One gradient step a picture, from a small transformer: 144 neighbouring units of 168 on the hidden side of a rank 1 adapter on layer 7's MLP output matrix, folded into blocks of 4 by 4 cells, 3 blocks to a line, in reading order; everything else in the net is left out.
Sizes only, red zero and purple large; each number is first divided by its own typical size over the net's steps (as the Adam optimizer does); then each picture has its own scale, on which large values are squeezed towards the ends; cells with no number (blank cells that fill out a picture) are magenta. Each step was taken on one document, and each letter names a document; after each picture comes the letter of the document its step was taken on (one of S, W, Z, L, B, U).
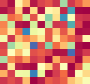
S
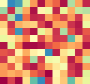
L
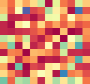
L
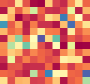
S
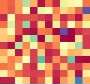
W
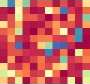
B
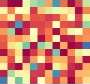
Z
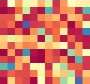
W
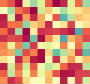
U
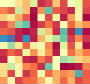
L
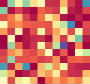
B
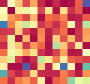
B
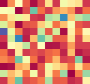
S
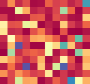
B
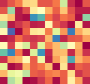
Z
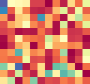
L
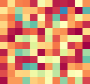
L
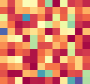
S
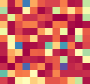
B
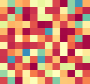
L
